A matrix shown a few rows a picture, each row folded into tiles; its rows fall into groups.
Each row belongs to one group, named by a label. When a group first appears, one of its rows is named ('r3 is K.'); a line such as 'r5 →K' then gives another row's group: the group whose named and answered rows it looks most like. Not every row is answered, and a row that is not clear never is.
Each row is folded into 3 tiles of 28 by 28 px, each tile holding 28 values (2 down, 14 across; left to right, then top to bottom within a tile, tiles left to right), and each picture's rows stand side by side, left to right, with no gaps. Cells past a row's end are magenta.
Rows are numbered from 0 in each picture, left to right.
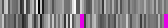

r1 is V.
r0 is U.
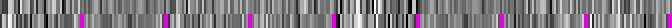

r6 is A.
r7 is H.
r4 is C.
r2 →V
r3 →V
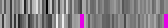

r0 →A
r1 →U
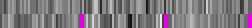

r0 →V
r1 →V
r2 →C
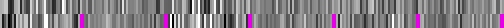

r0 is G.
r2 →H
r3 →U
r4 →A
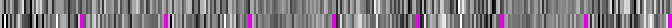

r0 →A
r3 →U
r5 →C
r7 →A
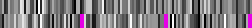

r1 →G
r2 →A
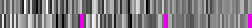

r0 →H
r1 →V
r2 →U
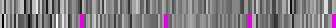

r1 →V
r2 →C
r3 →U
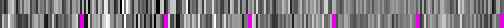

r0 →V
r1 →C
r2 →G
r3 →U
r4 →V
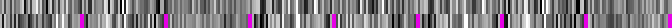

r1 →C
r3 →G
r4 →H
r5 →G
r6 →C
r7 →U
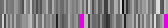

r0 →H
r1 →U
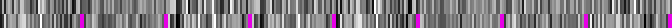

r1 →V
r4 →C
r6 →V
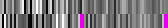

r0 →A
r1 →A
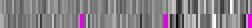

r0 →U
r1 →H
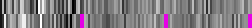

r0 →C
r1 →U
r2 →U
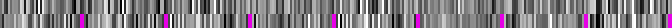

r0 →C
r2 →H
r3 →A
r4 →H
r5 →C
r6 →G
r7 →G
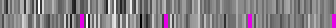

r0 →C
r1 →H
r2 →H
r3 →A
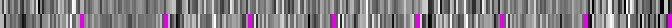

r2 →G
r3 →H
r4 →H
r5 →G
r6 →H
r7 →C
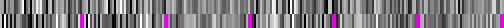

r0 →A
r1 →A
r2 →G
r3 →C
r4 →C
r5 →U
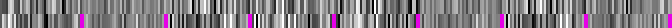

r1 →U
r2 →A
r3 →H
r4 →C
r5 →A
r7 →U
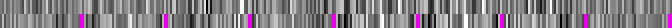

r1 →G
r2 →U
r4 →G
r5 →G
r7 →V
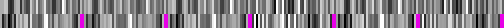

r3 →H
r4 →G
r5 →H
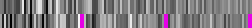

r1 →G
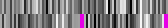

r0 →A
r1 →A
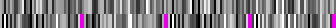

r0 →A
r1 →G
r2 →A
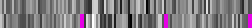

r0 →U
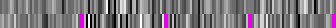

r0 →V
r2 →A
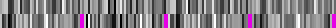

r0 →G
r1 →A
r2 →G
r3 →G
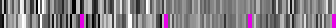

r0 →C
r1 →G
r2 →H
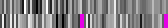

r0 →H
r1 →H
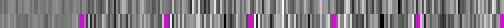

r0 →V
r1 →A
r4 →V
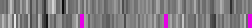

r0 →V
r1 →U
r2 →V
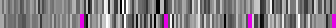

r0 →U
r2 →H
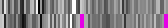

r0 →U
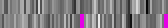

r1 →V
